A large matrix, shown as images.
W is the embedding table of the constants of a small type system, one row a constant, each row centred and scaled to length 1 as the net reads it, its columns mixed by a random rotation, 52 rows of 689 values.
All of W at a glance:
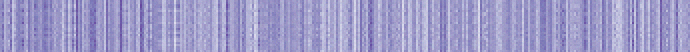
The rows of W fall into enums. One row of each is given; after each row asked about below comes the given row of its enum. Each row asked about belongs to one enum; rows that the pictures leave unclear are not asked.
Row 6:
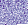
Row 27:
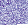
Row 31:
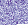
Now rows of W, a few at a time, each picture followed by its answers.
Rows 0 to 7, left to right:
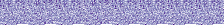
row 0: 6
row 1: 31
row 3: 31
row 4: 6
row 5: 6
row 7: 6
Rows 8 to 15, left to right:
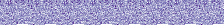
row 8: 31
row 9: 6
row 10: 31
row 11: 31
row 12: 6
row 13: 27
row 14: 27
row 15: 6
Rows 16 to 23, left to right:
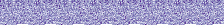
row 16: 6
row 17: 31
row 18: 6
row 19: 31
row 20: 31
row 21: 6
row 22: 31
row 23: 31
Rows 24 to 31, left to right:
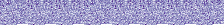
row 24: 27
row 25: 6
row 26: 6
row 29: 6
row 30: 6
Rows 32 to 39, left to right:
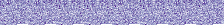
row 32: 27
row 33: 31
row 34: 6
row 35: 6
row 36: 27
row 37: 6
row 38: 31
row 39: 27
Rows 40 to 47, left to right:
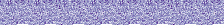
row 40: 31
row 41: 31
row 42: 6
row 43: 31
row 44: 31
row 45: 31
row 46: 6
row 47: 31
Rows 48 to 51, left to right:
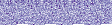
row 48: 31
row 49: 6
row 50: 6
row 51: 27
